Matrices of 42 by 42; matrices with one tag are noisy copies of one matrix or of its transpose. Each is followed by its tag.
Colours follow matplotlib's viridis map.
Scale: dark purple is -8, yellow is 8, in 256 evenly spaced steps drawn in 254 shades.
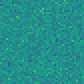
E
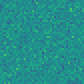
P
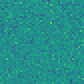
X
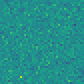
P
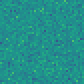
E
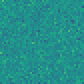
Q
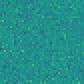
X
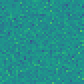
X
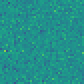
X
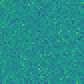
Q
